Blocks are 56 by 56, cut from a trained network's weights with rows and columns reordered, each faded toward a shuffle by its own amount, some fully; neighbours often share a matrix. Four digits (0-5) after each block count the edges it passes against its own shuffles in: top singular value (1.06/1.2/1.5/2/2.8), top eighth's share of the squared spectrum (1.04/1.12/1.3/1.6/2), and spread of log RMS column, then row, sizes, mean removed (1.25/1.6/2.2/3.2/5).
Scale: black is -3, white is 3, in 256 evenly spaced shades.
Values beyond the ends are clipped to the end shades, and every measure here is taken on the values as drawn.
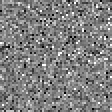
0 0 0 0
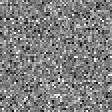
2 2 0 1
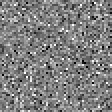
1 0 0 0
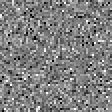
2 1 0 0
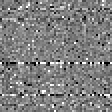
4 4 0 2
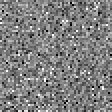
2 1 0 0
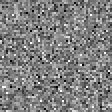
2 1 0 0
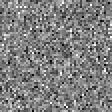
1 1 0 0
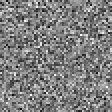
2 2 0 0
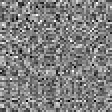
4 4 1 2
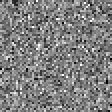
0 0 0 0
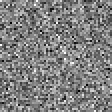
2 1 0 0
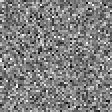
1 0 0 0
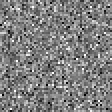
1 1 0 0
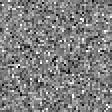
1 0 0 0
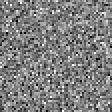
1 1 0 0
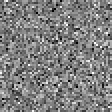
2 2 0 0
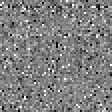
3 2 0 1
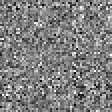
3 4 2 2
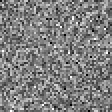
0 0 0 0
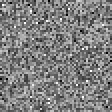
0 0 0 0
